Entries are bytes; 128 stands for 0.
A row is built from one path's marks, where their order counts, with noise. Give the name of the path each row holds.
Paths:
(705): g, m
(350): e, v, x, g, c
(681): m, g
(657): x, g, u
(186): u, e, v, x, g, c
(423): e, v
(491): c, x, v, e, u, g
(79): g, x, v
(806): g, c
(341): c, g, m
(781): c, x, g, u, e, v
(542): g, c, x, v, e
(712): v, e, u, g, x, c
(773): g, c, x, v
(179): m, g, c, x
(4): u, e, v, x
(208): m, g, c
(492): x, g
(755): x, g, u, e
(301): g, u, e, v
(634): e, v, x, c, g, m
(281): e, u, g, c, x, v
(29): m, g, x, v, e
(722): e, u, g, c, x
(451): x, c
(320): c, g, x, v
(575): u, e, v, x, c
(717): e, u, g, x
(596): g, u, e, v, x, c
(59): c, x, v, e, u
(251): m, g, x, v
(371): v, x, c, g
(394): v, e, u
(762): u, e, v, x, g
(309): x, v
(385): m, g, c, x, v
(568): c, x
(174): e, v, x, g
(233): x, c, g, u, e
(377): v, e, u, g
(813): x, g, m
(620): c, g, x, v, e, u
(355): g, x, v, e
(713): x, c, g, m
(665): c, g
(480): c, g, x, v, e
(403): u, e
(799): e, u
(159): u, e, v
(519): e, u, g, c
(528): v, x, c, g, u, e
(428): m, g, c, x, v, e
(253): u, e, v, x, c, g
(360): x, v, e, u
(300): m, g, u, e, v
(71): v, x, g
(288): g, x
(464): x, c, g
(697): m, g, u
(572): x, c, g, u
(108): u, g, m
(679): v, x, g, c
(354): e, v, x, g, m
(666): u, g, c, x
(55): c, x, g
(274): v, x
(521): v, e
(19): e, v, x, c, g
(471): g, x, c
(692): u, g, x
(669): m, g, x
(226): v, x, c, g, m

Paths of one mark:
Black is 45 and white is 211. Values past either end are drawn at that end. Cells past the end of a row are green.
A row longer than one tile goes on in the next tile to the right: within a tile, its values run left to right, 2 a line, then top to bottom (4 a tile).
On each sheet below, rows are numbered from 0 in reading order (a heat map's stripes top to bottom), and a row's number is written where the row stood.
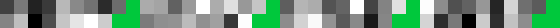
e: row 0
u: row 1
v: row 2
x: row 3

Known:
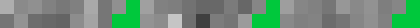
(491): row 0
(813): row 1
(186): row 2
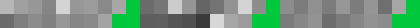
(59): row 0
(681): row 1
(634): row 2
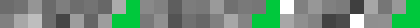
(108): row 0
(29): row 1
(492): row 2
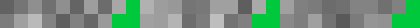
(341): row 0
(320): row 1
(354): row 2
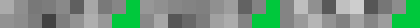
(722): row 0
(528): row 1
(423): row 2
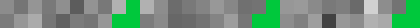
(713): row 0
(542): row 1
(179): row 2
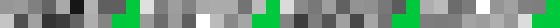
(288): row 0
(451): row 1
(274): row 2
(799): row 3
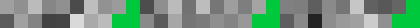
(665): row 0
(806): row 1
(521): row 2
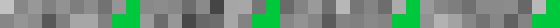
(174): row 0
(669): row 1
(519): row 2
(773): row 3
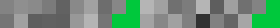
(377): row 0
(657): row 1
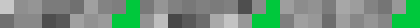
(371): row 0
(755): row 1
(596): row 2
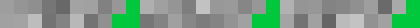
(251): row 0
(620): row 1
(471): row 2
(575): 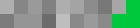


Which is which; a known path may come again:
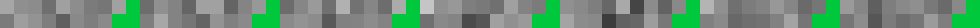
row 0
(781)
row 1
(300)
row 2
(519)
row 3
(371)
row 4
(717)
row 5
(542)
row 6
(480)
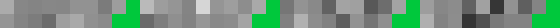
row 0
(712)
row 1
(59)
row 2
(301)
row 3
(692)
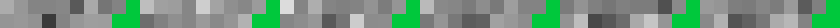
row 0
(666)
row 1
(360)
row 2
(71)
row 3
(253)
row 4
(755)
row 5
(233)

